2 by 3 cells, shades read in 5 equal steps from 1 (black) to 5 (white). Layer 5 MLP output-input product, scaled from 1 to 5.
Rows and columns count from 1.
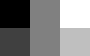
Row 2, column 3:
4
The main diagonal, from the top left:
1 3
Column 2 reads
3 3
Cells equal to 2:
1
